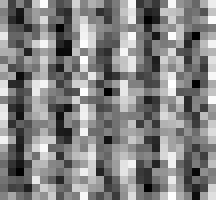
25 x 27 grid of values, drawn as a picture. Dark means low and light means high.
Seam: none. Stripes: upright, repeating 5 times. Slope: none. Odd rows or columns: none.
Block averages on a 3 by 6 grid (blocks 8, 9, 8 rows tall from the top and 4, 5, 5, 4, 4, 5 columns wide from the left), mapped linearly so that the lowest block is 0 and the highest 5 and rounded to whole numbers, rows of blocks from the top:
124523 / 123433 / 044432
